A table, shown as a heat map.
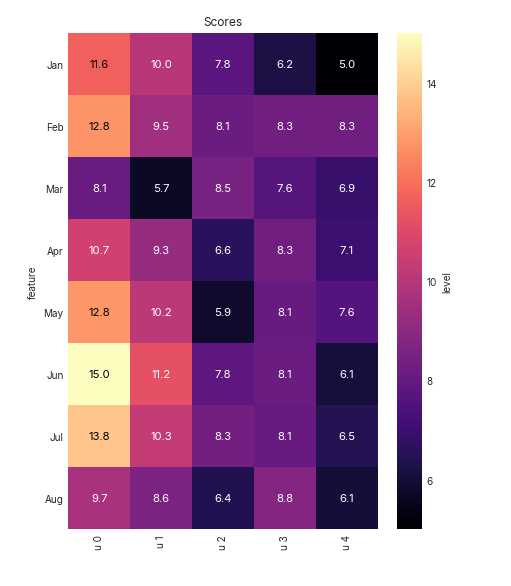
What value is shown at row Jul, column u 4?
6.5
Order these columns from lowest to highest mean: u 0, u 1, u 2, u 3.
u 2, u 3, u 1, u 0
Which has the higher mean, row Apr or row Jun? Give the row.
Jun
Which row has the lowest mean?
Mar
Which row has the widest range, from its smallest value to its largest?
Jun
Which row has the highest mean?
Jun
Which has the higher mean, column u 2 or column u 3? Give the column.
u 3
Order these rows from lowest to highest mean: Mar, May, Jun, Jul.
Mar, May, Jul, Jun
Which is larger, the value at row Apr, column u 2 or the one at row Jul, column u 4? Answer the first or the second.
the first
